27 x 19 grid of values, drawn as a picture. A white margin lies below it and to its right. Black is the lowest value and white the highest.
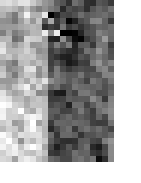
Values change most from cell to cell in the top middle. An odd patch, rougher than its surroundings, sits in the top middle. No regular stripes run through it. A vertical seam about 40% of the way across splits the table, and the left part is higher.
